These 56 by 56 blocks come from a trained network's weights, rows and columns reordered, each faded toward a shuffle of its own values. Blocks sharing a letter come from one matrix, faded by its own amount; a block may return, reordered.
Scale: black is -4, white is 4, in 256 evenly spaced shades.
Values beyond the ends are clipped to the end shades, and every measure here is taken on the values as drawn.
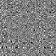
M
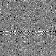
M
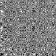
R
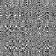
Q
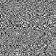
R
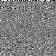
M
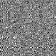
M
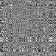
Q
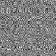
R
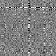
Q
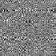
R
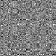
R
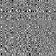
Q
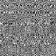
R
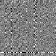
Q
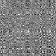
Q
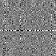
Q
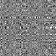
Q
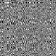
Q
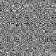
R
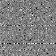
M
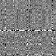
Q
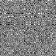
R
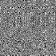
R
